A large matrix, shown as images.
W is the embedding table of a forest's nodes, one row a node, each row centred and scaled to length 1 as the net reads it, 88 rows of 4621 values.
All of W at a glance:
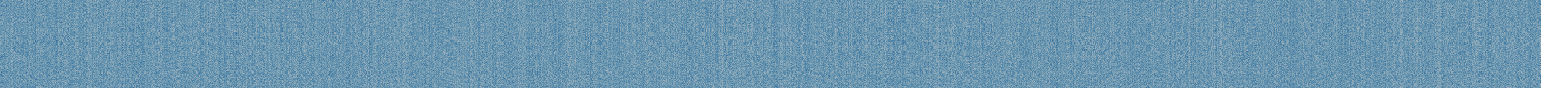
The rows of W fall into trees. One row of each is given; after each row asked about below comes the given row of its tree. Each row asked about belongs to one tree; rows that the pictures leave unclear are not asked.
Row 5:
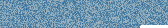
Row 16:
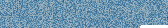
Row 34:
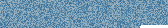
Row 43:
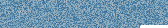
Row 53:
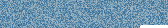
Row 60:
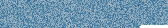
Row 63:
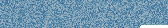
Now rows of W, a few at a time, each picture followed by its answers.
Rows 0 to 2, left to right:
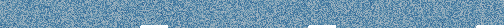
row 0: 34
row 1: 63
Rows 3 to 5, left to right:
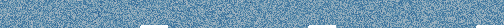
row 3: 53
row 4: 63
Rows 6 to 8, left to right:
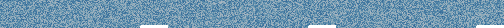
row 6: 5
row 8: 53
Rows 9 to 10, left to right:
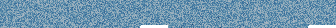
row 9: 43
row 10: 5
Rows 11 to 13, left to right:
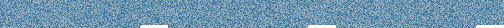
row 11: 43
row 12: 53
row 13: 16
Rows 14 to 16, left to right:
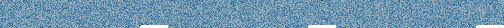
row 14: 43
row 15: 5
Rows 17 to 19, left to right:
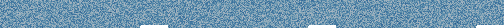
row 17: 43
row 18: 53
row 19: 34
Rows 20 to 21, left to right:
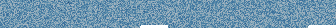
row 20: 34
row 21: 53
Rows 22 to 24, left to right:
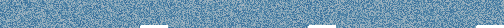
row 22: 43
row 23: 60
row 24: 16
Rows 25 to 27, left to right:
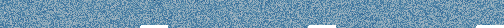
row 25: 63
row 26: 60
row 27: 53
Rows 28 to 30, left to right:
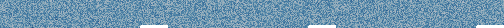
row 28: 16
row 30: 16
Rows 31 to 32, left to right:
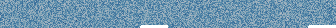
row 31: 16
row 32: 34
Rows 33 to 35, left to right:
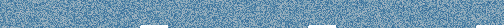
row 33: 43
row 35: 43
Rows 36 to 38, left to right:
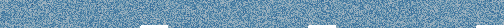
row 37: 5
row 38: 5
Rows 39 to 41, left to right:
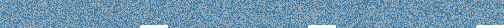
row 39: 16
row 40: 53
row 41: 53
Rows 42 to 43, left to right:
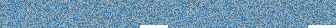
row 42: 43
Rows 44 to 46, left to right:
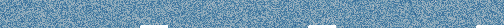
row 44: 43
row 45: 16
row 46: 5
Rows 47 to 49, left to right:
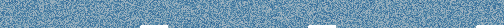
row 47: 16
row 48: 5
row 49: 16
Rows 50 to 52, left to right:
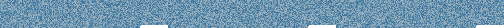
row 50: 16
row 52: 43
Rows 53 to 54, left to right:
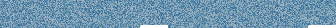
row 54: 43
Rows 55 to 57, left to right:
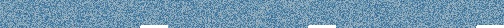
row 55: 34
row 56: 5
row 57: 34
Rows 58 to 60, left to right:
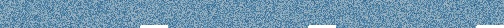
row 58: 53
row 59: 34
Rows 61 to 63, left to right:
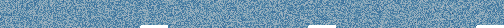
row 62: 43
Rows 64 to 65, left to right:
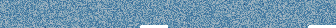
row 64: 16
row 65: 63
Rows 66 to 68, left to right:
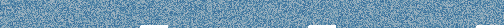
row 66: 43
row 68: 53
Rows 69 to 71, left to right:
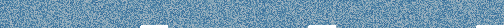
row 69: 63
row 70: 16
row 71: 5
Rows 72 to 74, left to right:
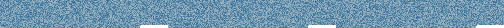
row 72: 5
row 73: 5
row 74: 34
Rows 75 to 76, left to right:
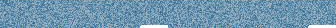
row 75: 63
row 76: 63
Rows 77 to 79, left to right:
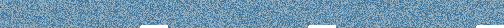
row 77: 16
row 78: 43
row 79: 53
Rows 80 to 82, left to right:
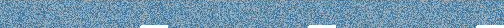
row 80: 63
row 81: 60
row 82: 63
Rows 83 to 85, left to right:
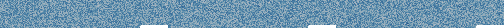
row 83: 16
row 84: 43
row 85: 53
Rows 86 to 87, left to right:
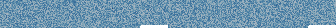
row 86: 5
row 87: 16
